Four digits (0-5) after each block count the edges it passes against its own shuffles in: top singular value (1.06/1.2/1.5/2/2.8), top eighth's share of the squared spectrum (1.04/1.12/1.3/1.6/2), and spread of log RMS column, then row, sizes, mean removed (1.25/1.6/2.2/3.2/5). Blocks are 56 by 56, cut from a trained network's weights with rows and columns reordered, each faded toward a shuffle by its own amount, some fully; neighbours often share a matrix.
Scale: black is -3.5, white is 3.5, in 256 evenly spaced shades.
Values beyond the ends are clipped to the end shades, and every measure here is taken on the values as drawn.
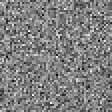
1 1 0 0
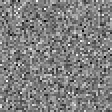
2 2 0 0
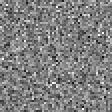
2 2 0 0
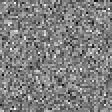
1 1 0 0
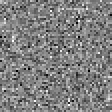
2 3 1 1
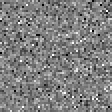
0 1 0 0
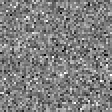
0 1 0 0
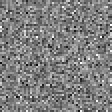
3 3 2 1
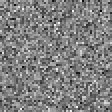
0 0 0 0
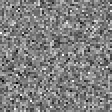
0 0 0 0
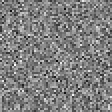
3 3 1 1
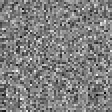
3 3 1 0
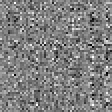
3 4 2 2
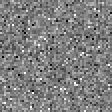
0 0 0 0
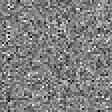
3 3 2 0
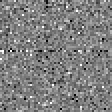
2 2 0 1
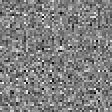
3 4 2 3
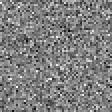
0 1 0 0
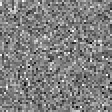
0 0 0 0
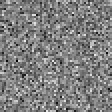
0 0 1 0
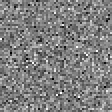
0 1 0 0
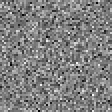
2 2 0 0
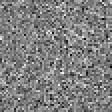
1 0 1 0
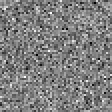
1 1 0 0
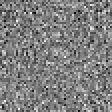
3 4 2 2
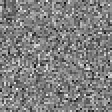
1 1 0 0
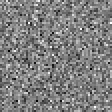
2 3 0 1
